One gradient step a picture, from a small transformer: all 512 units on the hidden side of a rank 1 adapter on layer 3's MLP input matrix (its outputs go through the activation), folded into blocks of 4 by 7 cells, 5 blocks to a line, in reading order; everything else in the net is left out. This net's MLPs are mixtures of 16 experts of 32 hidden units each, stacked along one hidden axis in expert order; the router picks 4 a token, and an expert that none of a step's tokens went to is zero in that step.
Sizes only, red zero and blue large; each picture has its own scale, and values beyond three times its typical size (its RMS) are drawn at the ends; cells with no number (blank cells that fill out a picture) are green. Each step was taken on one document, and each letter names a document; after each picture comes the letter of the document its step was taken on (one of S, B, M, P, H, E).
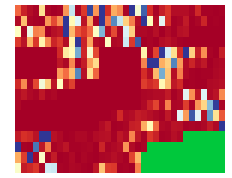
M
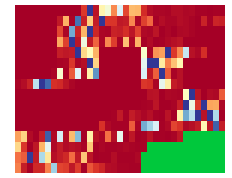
M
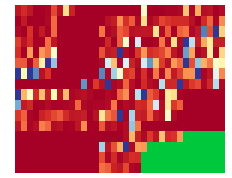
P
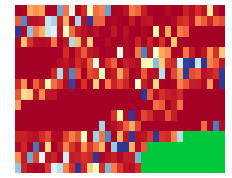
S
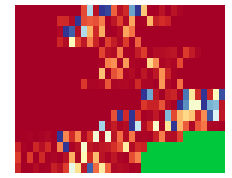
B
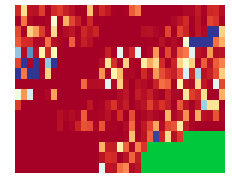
P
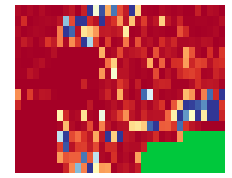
B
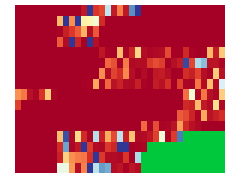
B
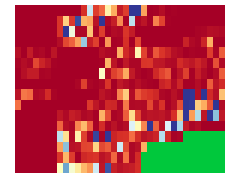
B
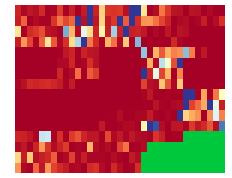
M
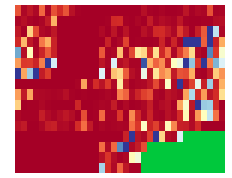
P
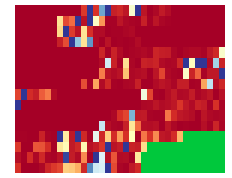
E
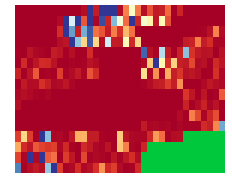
M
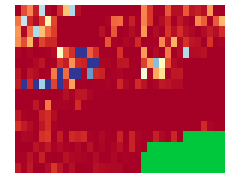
S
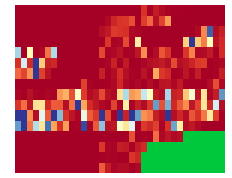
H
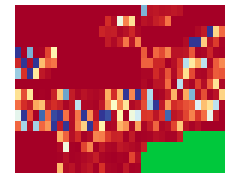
H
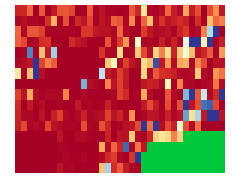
P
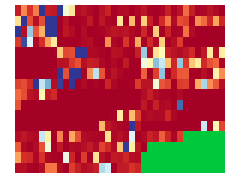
S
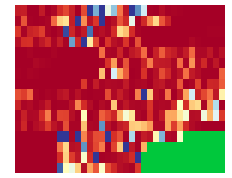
B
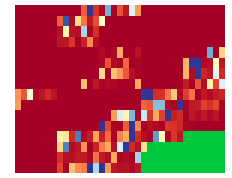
E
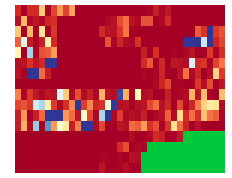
H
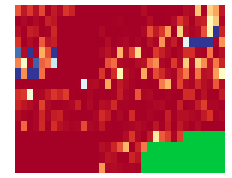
P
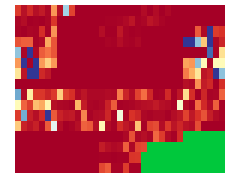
H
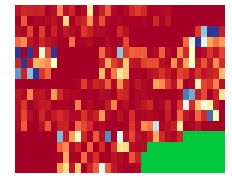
P
